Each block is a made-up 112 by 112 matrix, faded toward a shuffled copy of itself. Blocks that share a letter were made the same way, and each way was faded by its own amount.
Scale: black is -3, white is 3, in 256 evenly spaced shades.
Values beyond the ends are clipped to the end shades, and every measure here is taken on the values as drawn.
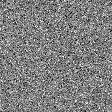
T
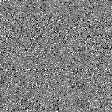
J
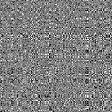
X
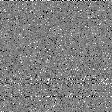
J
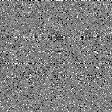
J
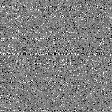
J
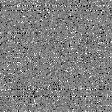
J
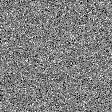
T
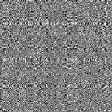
X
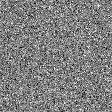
T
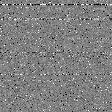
J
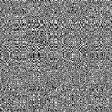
X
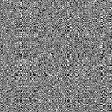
X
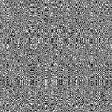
X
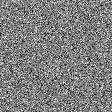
T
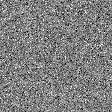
T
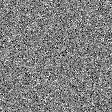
T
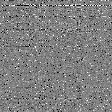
J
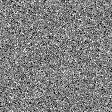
T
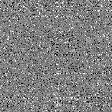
J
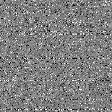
J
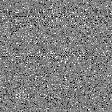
J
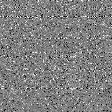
J
